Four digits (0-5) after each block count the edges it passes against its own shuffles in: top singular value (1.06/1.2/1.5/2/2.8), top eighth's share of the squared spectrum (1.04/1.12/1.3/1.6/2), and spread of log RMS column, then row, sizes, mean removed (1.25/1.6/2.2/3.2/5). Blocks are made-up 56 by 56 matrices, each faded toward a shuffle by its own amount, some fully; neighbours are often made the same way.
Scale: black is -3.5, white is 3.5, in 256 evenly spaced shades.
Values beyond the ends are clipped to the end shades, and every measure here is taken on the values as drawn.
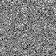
3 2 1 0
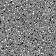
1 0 0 0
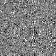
3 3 1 1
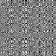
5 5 3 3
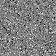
0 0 0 0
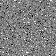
0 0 0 0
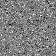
0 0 0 0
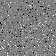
2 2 0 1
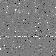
3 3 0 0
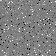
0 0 0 0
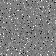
2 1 0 0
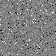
1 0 0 0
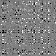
4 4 2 2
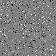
1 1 1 0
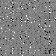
4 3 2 1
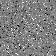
1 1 0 0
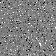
2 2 0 0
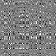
5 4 3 3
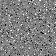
0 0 0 0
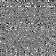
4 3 0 2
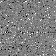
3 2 0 1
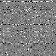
4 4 0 2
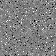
1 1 0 0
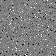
0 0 0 0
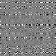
4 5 2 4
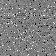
3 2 0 1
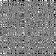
4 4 2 3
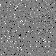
2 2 0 1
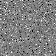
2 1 0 0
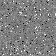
1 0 0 0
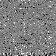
3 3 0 1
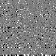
4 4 1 2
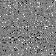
3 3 1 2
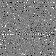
3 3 0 1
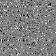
3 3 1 2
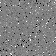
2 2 0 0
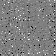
3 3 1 1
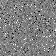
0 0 0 0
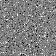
1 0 0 0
